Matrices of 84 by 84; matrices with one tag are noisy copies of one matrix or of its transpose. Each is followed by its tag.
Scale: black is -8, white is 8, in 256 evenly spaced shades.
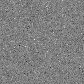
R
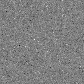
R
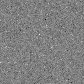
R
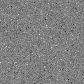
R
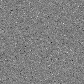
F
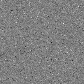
F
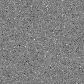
R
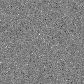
R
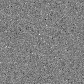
R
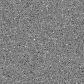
R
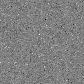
R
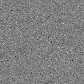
F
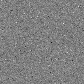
F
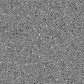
R
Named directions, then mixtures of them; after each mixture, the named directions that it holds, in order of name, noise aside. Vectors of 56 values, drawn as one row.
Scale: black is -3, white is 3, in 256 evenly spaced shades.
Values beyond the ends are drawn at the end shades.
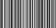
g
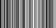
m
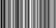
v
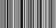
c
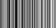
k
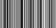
c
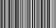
g, k, v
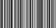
c, g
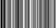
v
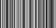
k, m, v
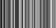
k, m, v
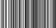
c, m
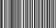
c, g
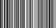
c, g, m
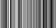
k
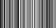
g, m, v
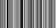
c
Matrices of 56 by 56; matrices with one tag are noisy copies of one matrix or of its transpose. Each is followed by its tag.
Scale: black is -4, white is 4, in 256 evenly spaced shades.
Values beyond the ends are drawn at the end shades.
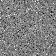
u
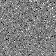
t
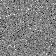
u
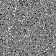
u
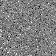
t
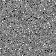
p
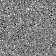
u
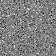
u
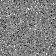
u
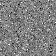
p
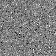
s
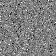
p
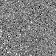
t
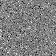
t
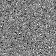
s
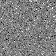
t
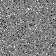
u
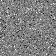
u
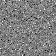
p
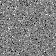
u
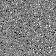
s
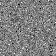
p
